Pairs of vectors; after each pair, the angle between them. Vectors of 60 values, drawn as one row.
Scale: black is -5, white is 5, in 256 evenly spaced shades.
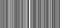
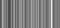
orthogonal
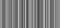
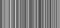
orthogonal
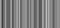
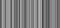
nearly opposite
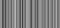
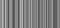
partly opposed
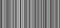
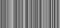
orthogonal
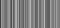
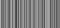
nearly opposite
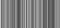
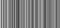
partly aligned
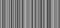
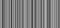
nearly parallel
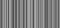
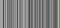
partly opposed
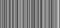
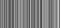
nearly parallel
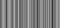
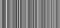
partly opposed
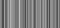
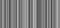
partly opposed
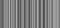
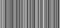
partly opposed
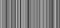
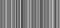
nearly opposite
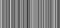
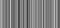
nearly parallel
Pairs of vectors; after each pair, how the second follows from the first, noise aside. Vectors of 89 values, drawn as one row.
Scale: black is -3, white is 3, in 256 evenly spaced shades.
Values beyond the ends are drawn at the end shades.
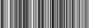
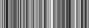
wrapped around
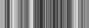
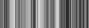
wrapped around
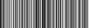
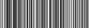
wrapped around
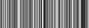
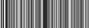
wrapped around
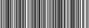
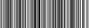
copied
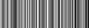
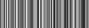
wrapped around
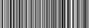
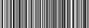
copied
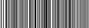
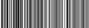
wrapped around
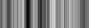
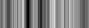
copied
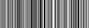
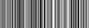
copied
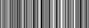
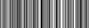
copied
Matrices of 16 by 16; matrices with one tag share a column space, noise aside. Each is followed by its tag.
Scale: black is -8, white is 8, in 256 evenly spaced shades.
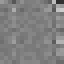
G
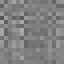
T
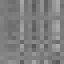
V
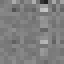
G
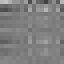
G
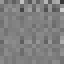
G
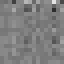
G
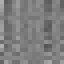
V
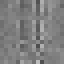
V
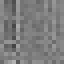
V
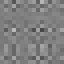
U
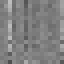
V
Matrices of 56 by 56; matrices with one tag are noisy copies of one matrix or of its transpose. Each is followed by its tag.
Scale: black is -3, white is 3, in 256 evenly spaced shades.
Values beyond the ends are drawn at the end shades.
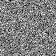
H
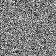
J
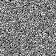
H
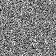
H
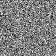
J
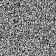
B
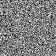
J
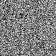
B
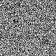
B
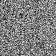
B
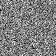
H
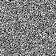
H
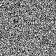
B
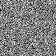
H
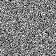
H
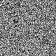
B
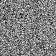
B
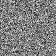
J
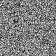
B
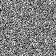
H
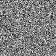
J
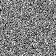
H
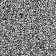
B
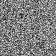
B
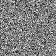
J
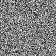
J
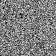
B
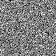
H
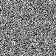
H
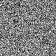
B
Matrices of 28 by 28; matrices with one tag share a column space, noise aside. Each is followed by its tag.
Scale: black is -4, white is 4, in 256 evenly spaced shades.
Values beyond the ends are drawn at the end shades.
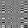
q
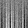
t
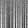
t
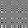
q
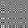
q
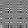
q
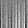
t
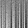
t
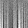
t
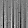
t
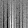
t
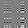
q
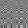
q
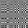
q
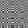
q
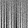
t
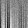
t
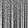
t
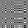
q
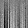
t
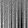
t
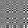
q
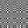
q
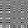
q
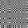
q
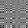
q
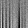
t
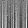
t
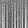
t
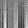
t
